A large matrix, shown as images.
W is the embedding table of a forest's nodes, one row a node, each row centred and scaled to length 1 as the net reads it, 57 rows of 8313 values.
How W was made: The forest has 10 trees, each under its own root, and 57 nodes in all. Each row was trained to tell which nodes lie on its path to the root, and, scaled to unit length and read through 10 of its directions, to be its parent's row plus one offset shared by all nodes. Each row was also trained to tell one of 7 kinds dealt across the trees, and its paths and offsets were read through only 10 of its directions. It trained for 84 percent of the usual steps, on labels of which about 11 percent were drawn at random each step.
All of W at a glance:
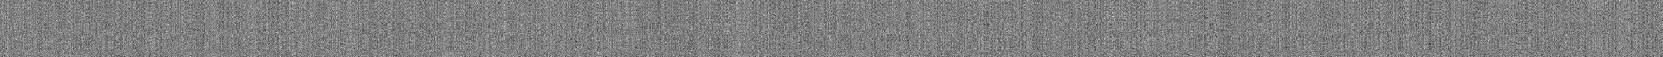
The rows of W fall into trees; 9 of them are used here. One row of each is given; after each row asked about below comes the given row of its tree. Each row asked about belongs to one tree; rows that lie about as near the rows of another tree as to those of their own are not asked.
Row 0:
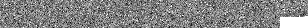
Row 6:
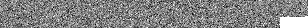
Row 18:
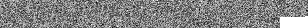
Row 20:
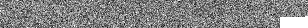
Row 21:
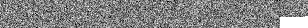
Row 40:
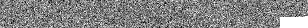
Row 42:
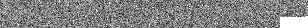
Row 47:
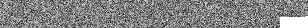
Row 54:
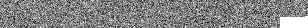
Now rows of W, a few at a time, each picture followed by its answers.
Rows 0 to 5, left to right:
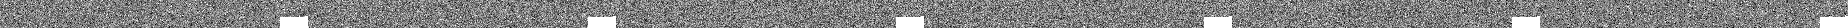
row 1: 21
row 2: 6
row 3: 6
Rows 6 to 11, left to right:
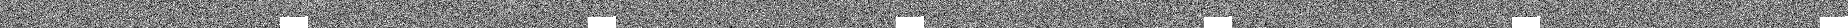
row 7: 18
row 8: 0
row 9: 21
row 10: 20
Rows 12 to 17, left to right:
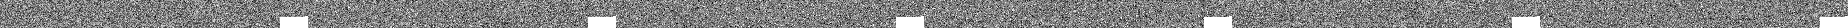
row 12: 21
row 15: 54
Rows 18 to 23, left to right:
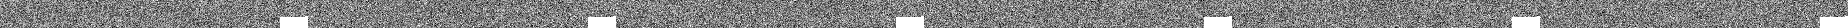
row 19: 40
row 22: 21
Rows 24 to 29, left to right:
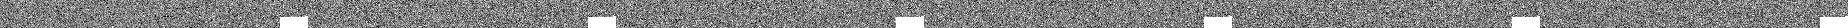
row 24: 0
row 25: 0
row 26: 18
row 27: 0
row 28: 0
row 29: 6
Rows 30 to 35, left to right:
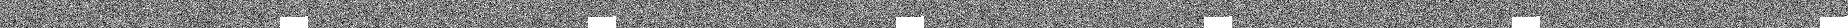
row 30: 54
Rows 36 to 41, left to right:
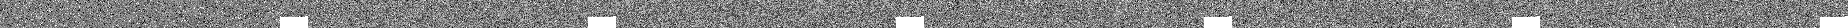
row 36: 0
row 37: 21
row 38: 18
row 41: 47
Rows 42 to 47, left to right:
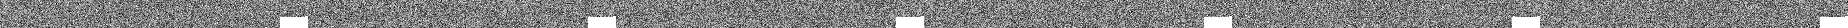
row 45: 42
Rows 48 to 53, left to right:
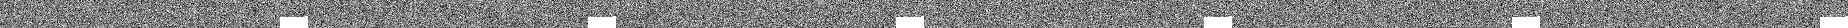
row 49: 21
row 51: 47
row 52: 20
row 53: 6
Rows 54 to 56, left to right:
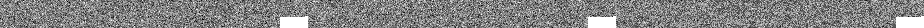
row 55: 42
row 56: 54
